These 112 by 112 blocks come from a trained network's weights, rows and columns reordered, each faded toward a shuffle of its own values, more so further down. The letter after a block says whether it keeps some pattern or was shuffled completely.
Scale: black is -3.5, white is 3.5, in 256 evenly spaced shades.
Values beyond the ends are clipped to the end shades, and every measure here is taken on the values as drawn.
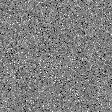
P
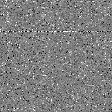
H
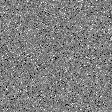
P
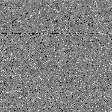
H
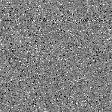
H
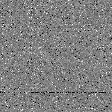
H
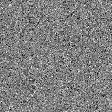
H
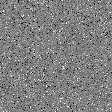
P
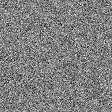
P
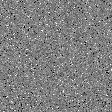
P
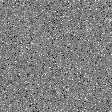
P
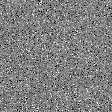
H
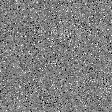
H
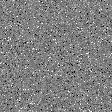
P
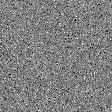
P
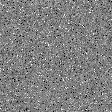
P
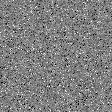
P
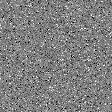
H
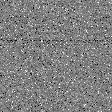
H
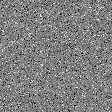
P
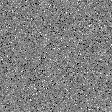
P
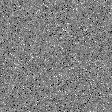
P
